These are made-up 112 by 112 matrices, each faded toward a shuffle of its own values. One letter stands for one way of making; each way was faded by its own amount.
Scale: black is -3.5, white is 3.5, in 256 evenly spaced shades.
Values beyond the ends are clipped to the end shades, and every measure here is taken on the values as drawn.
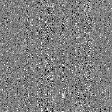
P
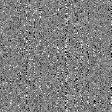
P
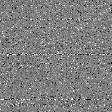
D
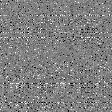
D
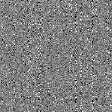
P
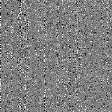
P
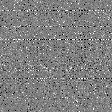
D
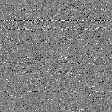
D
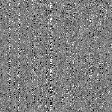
P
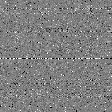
D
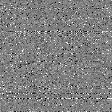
D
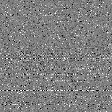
D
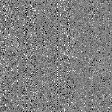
P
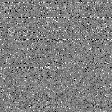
D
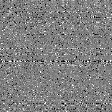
D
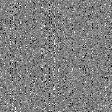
P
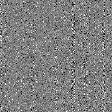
P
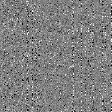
P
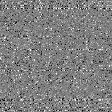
D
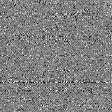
D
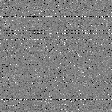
D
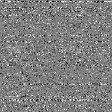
D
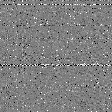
D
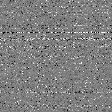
D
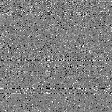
D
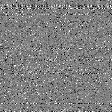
D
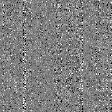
P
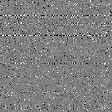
D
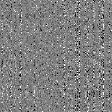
P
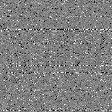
D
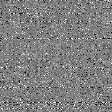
D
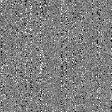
P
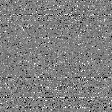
D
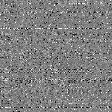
D
